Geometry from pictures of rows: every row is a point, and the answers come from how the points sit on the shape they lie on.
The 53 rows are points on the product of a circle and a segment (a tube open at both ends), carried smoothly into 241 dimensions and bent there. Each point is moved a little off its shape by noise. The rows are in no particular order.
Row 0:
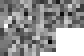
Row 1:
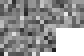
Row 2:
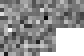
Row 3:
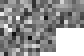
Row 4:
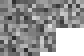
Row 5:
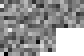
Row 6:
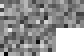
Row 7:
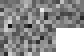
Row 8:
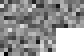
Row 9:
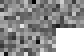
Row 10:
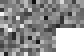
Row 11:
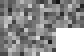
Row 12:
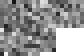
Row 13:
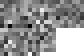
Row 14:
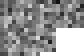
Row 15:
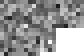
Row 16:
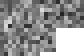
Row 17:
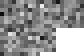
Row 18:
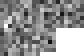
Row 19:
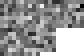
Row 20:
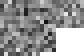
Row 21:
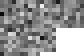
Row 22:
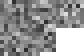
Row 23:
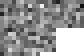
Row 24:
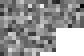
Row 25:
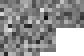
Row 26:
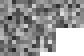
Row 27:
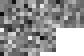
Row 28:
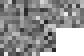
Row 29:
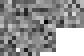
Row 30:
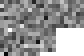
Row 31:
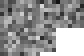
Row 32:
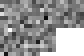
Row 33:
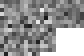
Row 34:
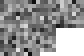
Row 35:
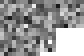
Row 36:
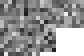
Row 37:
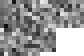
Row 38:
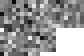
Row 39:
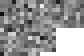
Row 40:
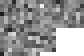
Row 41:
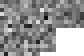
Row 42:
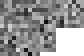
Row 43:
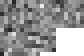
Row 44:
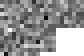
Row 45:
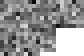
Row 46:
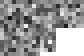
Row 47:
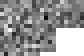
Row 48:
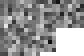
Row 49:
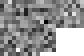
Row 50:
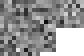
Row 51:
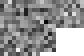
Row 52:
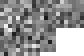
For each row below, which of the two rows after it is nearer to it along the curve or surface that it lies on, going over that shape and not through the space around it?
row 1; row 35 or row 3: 35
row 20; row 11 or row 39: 39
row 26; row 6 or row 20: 20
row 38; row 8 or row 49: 49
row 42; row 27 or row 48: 27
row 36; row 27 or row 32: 27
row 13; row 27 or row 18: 18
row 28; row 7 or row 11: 11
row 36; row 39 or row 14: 39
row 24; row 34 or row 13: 13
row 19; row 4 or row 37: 37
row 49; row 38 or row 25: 38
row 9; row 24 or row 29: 29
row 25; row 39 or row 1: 39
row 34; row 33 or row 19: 33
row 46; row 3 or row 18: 3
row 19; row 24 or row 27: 24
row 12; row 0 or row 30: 0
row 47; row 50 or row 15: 15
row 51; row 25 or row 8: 8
